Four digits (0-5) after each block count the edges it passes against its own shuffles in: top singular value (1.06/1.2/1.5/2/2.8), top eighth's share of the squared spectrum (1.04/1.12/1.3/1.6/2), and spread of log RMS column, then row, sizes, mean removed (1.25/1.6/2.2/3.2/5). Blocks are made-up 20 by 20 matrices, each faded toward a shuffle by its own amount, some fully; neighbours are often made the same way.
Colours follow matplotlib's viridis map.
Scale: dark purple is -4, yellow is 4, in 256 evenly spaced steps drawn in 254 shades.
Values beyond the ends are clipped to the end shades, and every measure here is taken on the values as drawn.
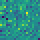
2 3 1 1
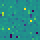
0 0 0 0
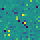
0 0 0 0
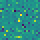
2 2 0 0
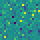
1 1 0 0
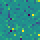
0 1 0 0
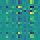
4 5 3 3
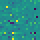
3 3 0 1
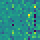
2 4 2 0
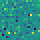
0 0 0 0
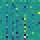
2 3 2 0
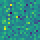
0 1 0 0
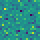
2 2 0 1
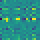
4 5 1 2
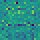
3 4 1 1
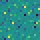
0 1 0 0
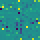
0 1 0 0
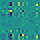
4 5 2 3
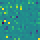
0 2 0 0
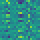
3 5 3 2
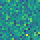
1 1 1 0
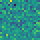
2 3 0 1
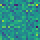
3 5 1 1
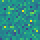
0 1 0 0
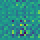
3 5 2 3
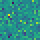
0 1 0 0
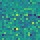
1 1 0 2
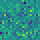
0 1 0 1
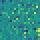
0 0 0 0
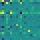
3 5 1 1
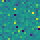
0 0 0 0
